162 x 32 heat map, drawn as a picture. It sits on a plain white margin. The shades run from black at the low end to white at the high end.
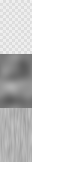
The table splits into 3 rows of 1 panel. Panel 1,1: very high, checkered, faint in contrast. Panel 2,1: middling, smooth. Panel 3,1: high, streaked downward, faint in contrast.
